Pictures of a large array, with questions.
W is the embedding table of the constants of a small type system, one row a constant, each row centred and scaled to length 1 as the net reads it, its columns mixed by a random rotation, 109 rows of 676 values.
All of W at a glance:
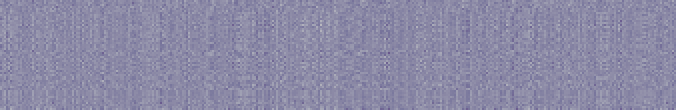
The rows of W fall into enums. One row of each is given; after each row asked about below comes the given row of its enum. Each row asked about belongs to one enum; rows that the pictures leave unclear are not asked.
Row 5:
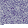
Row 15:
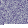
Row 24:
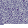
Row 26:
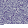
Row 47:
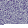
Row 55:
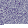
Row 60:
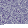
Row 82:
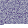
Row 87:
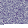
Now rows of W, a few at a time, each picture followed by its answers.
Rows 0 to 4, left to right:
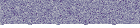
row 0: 5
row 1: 87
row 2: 5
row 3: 82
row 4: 47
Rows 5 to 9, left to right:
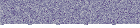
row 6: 60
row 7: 87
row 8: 15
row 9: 82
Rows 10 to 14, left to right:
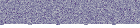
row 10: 82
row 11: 87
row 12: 55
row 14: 24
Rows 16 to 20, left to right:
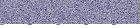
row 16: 26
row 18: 26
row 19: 47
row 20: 82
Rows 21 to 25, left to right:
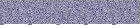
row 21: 24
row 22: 55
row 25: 24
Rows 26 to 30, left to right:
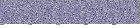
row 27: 87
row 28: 87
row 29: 24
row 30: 24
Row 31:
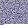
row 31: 82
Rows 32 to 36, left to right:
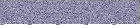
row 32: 26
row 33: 82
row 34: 82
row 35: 15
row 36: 26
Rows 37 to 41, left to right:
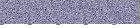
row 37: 82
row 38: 24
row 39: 47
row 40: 24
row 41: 26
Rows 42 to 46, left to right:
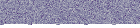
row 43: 15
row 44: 26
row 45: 47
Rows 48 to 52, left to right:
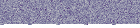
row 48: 26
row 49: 24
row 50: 5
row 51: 15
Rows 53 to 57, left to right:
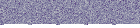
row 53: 55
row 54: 87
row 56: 15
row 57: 47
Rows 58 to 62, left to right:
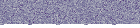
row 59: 82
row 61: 26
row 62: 47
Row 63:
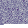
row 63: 24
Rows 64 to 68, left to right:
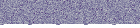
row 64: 26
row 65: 82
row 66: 47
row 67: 24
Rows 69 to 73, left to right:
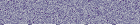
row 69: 47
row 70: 82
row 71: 60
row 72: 5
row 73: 47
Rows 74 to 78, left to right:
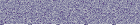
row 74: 82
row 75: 87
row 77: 55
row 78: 55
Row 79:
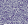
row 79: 26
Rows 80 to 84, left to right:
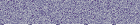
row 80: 47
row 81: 5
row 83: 47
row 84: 55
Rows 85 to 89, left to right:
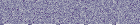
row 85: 24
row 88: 60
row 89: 15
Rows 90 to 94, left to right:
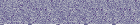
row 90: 26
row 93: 24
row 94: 24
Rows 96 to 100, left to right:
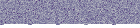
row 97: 47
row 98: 24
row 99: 26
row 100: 55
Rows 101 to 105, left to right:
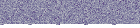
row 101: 26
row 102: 26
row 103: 15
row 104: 55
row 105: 47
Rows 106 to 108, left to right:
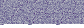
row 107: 82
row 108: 82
